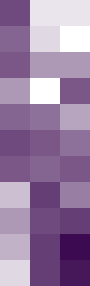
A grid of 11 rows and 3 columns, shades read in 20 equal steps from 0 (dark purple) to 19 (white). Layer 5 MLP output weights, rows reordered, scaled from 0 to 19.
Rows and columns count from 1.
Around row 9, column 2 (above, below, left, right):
4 4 11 4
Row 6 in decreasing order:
8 6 5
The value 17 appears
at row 1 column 2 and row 1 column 3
